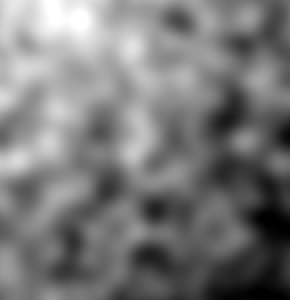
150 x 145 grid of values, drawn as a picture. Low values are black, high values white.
Average level on the scale: 50%. Mirror symmetry: none. Ninth with the highest average: top left. Histogram: bell-shaped. Odd rows or columns: none. Slope: up to the top left. Grain: smooth.
